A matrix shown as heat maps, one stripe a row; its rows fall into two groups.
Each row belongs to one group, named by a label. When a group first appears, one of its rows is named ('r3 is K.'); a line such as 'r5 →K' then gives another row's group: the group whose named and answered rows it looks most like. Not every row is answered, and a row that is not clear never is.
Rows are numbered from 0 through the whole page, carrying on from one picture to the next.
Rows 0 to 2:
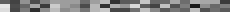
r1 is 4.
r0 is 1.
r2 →1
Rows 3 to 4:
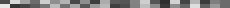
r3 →1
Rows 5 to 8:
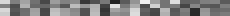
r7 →4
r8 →4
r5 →1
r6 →4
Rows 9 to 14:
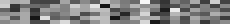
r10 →4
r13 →1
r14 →1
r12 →1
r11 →1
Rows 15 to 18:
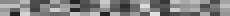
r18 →4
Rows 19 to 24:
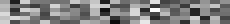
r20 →1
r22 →4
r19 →4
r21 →4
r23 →1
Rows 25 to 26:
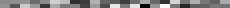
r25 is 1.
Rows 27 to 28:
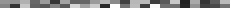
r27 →1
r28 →4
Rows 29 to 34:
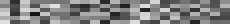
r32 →1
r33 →1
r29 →4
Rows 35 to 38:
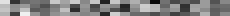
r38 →4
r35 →4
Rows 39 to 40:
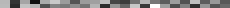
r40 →4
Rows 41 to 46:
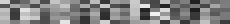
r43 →4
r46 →1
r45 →4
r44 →4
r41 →4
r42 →1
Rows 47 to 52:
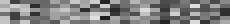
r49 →1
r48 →1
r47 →4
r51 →4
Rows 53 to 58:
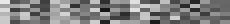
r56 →1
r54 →1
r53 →4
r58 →4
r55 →4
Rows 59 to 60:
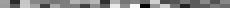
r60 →4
